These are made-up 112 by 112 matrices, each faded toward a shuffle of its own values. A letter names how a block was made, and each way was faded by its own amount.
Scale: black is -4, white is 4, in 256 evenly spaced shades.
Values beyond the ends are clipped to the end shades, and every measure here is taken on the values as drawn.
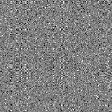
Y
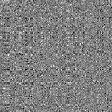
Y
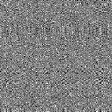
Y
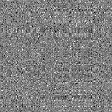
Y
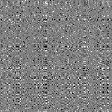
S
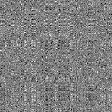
Y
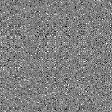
Y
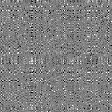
S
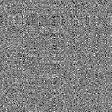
Y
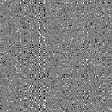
S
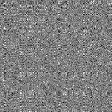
Y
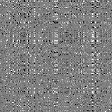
S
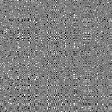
S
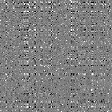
S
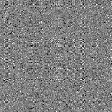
Y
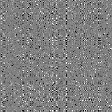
S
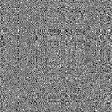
Y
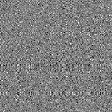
Y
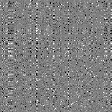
S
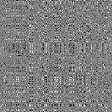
S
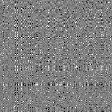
S
